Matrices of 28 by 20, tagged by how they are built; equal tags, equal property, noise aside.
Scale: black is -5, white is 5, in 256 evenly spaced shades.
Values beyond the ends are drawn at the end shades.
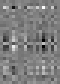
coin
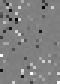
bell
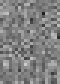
coin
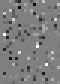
bell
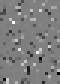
bell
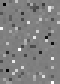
bell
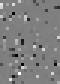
bell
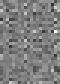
coin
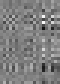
coin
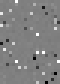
bell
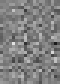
coin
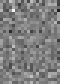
coin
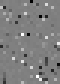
bell
